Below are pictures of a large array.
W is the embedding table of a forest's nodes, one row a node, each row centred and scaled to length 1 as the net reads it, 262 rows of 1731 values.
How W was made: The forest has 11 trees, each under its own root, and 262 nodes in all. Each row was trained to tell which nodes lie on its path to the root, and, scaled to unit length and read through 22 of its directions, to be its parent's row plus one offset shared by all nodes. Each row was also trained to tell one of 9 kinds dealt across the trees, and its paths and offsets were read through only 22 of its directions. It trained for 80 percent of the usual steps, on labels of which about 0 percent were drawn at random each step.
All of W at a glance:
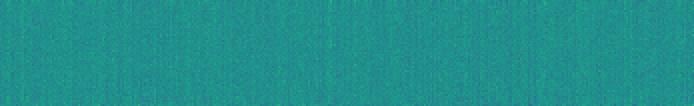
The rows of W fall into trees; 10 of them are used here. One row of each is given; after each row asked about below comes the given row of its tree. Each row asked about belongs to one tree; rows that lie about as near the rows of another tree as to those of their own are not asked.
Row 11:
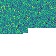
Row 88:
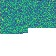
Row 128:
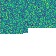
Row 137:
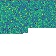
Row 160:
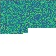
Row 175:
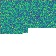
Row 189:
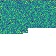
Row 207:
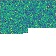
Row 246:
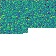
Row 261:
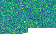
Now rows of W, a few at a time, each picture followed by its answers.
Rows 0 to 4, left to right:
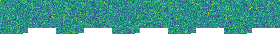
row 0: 207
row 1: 207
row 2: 88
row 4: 207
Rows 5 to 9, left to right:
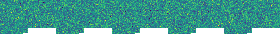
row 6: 11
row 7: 11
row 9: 207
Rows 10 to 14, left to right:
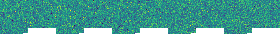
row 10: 207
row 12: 88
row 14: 11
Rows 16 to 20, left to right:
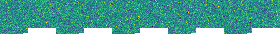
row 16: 128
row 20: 11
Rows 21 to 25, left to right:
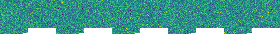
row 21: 261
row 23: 11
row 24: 261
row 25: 189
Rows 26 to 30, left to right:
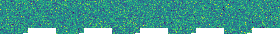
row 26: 207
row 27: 88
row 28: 137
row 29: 128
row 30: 11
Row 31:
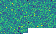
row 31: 137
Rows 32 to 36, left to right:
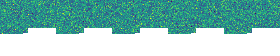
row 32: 246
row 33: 261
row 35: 11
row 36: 128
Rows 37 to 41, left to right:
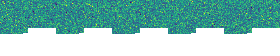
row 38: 88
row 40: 11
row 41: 88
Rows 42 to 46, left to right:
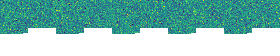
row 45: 128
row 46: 88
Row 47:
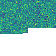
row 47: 207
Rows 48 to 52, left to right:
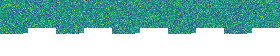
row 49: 88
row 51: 88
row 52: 128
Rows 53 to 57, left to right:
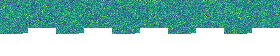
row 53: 11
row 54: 160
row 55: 88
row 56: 128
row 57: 137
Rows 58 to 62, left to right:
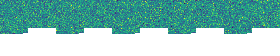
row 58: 160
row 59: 11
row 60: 88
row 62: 11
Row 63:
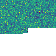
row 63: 246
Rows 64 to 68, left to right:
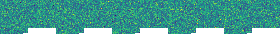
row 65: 128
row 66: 189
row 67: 261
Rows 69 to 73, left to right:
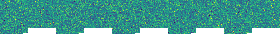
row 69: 11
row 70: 207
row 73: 128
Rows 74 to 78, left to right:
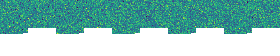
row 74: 246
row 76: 207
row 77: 261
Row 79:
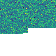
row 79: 128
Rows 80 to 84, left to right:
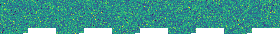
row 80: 88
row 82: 160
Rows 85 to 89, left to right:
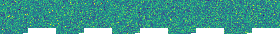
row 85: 207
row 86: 137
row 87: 207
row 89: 128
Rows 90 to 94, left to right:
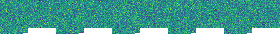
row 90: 88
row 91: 246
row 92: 246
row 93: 207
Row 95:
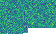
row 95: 128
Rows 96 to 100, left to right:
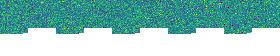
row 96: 160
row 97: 88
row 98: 128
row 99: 160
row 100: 88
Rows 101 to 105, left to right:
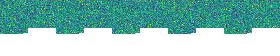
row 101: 11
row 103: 88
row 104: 137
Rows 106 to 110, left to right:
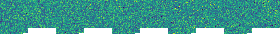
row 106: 128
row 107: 11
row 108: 11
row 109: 88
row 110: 189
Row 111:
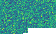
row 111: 160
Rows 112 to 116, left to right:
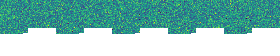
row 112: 175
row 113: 128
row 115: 207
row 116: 137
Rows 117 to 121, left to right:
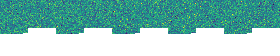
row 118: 189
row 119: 11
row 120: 11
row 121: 137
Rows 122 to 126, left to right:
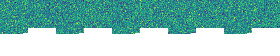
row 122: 246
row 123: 189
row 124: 88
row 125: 246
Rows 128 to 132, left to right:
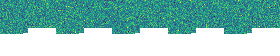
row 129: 189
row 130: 11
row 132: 207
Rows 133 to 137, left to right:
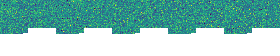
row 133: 137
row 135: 261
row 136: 128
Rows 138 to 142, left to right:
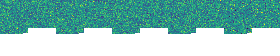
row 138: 175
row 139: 261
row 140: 11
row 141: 207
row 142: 88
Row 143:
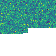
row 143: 207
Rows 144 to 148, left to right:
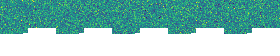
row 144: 88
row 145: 246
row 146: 246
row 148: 246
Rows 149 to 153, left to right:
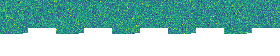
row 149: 207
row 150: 189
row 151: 88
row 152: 207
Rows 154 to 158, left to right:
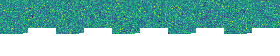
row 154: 246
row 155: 261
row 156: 11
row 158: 11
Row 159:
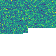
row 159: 128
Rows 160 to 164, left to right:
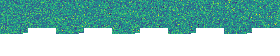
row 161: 261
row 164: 11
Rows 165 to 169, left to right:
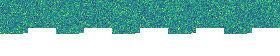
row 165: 189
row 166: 88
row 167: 246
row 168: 207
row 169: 175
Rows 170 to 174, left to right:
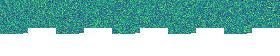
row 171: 137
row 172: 128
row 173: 207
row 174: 88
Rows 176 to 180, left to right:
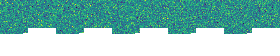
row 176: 137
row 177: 88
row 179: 11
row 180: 246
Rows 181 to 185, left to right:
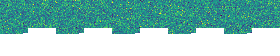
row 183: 11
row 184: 246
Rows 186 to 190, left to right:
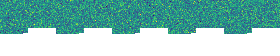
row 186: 137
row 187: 207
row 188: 207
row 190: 11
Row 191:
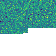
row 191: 207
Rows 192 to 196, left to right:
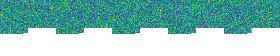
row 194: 207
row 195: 207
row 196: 88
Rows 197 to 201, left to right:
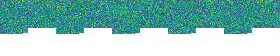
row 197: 88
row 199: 246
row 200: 189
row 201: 160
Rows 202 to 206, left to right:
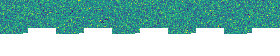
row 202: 160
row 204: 11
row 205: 207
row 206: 128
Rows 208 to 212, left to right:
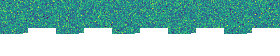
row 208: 246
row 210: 189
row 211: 207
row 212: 246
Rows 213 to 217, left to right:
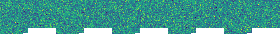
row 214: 207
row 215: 207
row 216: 246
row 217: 137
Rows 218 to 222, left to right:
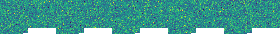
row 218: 246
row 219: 137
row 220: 128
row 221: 246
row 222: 160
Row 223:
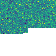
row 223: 88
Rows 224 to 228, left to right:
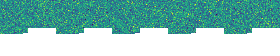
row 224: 189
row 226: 137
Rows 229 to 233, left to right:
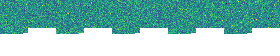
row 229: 261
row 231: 11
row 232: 189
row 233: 246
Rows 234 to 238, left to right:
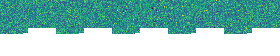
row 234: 261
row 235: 189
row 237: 11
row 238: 128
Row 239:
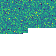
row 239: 88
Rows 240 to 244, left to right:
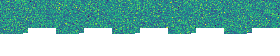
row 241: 246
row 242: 175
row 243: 88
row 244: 11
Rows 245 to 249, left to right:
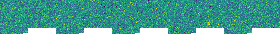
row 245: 207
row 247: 88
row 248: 137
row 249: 88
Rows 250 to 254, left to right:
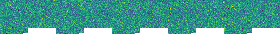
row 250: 137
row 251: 207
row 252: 175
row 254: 11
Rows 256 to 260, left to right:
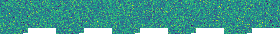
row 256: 88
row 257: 137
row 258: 137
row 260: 11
